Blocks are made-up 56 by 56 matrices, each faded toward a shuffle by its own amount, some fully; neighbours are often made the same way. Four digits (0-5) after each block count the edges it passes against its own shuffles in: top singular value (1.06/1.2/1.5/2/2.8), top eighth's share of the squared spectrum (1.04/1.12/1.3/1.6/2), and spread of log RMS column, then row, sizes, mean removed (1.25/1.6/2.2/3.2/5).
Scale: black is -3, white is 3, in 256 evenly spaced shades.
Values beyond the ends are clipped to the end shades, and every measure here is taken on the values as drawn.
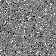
1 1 0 0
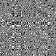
4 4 2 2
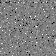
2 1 0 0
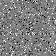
2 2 0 0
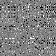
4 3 1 2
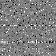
3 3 0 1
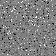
1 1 0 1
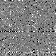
3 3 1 2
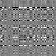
4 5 3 4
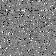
2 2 0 1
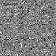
3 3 1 2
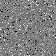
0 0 0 0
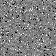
1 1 0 0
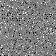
2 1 0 0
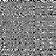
4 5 2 3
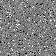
0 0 0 0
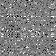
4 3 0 2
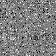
3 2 0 1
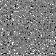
3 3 0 1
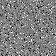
0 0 0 0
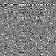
4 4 1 2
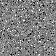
0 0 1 0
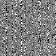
2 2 3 0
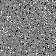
0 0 0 0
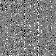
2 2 3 0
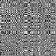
4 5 3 3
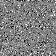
0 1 0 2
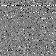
3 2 0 2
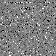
1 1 0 1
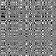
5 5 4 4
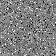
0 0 0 0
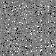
1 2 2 2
